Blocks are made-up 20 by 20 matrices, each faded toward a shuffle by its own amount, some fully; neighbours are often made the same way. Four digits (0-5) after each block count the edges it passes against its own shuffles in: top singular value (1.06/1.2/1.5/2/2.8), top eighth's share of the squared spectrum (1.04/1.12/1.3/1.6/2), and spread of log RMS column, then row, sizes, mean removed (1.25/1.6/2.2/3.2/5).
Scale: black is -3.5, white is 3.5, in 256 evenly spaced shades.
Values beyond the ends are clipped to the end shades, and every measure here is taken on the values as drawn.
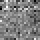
2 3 1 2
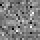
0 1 1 0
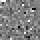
0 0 0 0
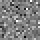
0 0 0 0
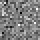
0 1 0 0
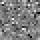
0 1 0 0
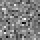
0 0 0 0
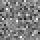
1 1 0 0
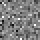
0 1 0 0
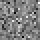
0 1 0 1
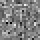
2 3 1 0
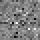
2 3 0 1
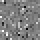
1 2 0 0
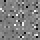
2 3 0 0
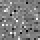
0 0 0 0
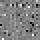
2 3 0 1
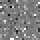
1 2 1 0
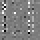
3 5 2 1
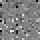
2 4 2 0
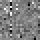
2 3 2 0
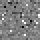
0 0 0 0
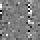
2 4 2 0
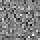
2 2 0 0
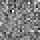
1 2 0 0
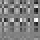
4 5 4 4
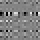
4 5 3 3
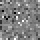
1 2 1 0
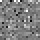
1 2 0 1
